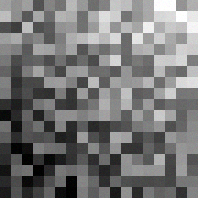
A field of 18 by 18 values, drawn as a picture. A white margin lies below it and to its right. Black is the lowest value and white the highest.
Ninth with the highest average: top right. Histogram: bell-shaped. Mirror symmetry: none. Slope: up to the top right. Grain: fine.
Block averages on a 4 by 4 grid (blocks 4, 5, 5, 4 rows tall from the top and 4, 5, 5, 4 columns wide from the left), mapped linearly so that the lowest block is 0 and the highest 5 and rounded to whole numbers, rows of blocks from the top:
3 3 4 5 / 2 2 3 4 / 0 1 2 2 / 0 1 1 2
